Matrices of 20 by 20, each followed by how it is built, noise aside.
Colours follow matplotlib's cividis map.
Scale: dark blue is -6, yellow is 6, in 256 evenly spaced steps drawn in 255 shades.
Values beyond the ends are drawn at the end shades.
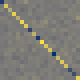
diagonal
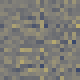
low rank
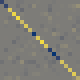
diagonal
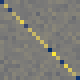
diagonal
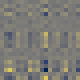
low rank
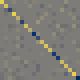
diagonal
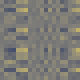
low rank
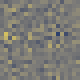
low rank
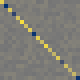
diagonal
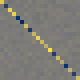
diagonal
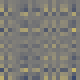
low rank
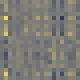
low rank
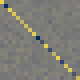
diagonal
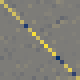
diagonal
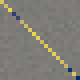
diagonal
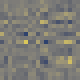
low rank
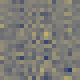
low rank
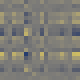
low rank
